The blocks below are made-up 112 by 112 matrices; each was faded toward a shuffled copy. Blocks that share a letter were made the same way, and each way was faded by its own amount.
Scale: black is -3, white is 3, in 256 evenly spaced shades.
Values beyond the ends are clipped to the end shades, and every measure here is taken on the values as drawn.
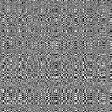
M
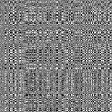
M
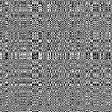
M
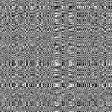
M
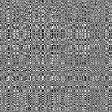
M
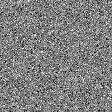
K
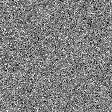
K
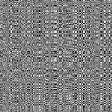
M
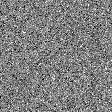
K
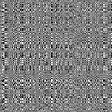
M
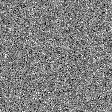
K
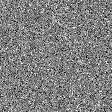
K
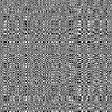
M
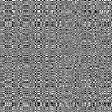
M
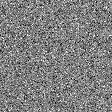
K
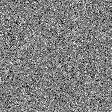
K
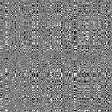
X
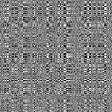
M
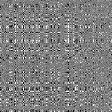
X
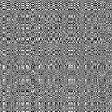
M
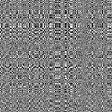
M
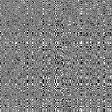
X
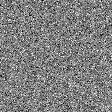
K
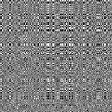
M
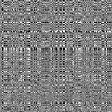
M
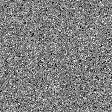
K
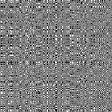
X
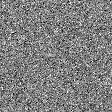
K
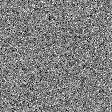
K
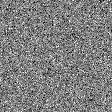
K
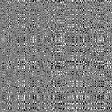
X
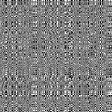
M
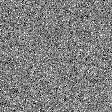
K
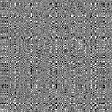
X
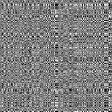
M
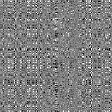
X
